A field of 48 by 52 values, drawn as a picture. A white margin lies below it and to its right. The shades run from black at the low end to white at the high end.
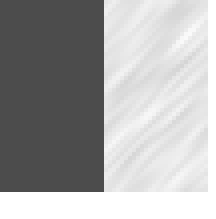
The table splits into one row of 2 panels. Panel 1,1: low, flat. Panel 1,2: very high, slanting up to the right, faint in contrast.
